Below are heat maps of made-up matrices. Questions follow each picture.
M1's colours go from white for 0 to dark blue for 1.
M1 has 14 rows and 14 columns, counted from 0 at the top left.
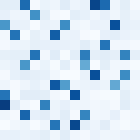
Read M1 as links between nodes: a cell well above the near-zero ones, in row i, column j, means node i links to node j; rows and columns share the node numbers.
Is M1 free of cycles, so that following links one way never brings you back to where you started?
no
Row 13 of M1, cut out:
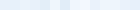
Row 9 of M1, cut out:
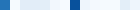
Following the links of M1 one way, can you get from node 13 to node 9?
no
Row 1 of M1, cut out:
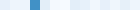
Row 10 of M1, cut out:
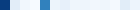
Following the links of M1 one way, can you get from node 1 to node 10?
yes
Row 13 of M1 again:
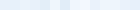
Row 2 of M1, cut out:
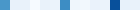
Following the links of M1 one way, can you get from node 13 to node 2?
no
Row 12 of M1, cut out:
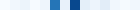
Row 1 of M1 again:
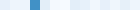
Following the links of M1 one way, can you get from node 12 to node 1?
yes
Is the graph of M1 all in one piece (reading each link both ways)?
no
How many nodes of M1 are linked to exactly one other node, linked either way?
2
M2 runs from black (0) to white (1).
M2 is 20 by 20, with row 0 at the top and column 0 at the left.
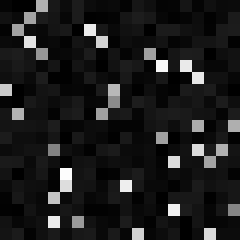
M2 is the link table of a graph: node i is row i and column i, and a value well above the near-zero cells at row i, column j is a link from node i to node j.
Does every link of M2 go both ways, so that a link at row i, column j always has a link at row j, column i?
no
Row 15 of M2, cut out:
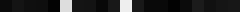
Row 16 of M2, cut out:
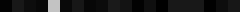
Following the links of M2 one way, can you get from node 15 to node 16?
yes
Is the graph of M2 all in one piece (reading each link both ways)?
yes
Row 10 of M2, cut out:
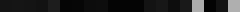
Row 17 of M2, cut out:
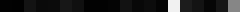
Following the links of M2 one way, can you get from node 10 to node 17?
yes
